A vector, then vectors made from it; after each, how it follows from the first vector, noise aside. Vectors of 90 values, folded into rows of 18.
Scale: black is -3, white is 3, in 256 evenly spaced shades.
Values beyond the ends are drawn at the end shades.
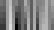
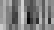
wrapped around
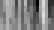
reversed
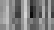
wrapped around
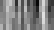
reversed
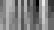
reversed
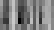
wrapped around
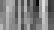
reversed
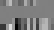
partly zeroed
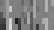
partly zeroed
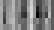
wrapped around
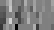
partly zeroed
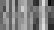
wrapped around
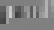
partly zeroed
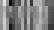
wrapped around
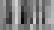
wrapped around
